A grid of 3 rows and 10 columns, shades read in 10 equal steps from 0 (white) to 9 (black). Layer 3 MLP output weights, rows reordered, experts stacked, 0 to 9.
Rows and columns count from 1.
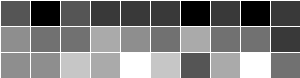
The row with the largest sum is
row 1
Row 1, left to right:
6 9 6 7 7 7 9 7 9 7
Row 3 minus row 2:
0 -1 -3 0 -4 -3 3 -2 -5 -2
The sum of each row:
74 46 29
